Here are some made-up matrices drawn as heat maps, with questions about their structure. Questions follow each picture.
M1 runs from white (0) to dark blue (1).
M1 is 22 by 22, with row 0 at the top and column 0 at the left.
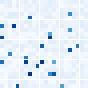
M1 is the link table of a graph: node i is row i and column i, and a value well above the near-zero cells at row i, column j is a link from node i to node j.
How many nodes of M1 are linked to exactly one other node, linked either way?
5
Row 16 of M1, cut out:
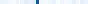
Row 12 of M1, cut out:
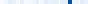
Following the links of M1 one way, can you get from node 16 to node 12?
yes
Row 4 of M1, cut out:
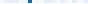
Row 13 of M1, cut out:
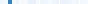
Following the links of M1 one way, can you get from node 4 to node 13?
no
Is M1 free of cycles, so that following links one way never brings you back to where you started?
yes
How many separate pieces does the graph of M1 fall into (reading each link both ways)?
4
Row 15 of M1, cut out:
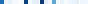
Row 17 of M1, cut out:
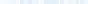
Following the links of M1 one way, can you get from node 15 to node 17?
yes
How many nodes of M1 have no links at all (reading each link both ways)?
3
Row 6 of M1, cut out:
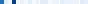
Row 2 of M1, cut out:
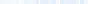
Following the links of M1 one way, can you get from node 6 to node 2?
no
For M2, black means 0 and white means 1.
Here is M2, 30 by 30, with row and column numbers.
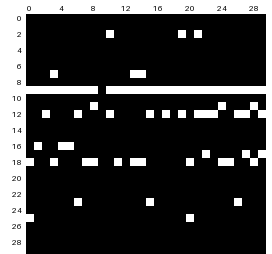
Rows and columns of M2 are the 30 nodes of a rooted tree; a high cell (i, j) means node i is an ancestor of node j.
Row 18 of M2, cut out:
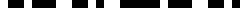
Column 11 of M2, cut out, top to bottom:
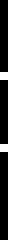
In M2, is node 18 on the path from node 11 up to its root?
yes
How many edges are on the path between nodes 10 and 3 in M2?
6
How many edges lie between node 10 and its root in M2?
3
